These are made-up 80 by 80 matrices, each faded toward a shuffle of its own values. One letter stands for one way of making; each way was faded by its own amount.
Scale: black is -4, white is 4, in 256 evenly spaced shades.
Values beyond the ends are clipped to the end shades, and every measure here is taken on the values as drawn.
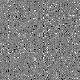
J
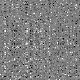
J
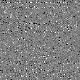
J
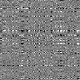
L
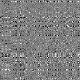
L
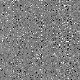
J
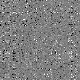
J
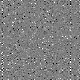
J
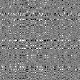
L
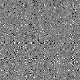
J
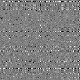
L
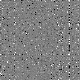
J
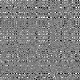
L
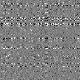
L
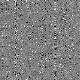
J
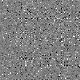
J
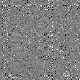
J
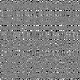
L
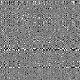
L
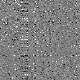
J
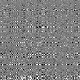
L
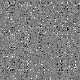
J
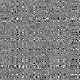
L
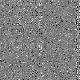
J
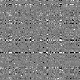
L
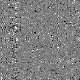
J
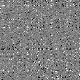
J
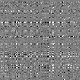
L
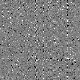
J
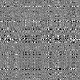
L
